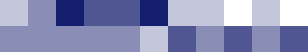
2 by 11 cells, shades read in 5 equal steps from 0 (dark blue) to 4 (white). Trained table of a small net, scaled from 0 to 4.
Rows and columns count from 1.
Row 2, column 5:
2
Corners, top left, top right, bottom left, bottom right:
3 4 2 1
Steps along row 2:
same same same same up down up down up down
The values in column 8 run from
2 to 3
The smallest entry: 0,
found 2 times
